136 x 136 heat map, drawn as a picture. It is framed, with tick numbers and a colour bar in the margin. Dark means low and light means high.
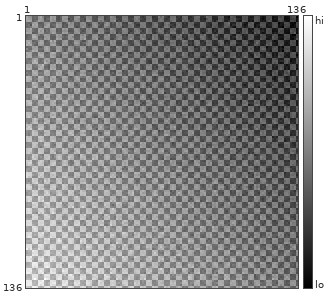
Odd rows or columns: none. Slope: up to the bottom left. Ninth with the highest average: bottom left. Average level on the scale: 50%. Lone odd cells: none. Histogram: bell-shaped. Grain: checkered. Ninth with the lowest average: top right.
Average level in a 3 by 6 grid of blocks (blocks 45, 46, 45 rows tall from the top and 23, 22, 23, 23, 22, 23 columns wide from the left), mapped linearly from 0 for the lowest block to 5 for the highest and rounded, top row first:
3 2 2 1 1 0 / 4 3 3 2 2 1 / 5 4 4 3 3 2
